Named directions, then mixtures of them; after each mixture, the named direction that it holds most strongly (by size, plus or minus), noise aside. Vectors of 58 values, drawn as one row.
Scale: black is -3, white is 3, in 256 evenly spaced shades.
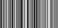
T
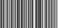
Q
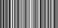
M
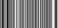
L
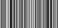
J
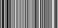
L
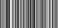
J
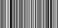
J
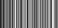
T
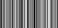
T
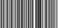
Q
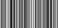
J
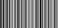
M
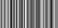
M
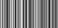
T
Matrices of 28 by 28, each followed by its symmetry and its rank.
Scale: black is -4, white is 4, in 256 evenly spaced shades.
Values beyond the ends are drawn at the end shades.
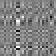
neither, rank two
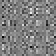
neither, rank three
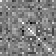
symmetric, rank five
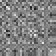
symmetric, rank three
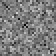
symmetric, full rank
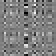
neither, rank two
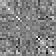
symmetric, rank five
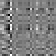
neither, rank two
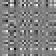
neither, rank two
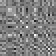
symmetric, rank three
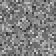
symmetric, full rank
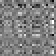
neither, rank three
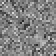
symmetric, full rank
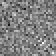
symmetric, full rank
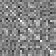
symmetric, rank five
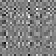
neither, rank three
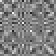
symmetric, rank three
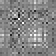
symmetric, rank three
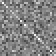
symmetric, rank five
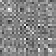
symmetric, rank five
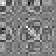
symmetric, rank three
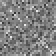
symmetric, full rank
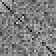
symmetric, full rank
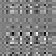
neither, rank two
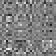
neither, rank three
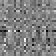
neither, rank three
